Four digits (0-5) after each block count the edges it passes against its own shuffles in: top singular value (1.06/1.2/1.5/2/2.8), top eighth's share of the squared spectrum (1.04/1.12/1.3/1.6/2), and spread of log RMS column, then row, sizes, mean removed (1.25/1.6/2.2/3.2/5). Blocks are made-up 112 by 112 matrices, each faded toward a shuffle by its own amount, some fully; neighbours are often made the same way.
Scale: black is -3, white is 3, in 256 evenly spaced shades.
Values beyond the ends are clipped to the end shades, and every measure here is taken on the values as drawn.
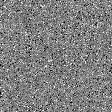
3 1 0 0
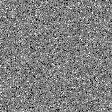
3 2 0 0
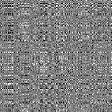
5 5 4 4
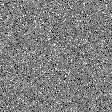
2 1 0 0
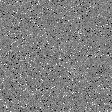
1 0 0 0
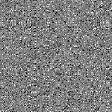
4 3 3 2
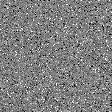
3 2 0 1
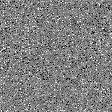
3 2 0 1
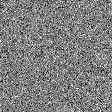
0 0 0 0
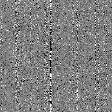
3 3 4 0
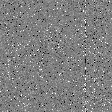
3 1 1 0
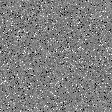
0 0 0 0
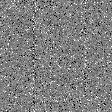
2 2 1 0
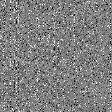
3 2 3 0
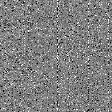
3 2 3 0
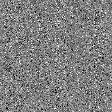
1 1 3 0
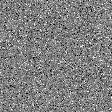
0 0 0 0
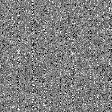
1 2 3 0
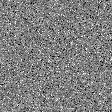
0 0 0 0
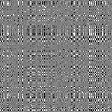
5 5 4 4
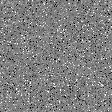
3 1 0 0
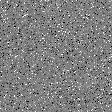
0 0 0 0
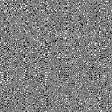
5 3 2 2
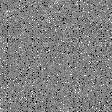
4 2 2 1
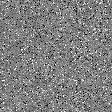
2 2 1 0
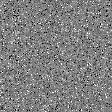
3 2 1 0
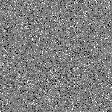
3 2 1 0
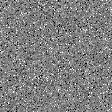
3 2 1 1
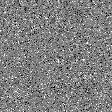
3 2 0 0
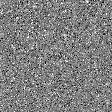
2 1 0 0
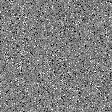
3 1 1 0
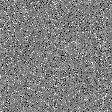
0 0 1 0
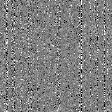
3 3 4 0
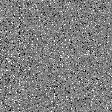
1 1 1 0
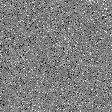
0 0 0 0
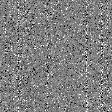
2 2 3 0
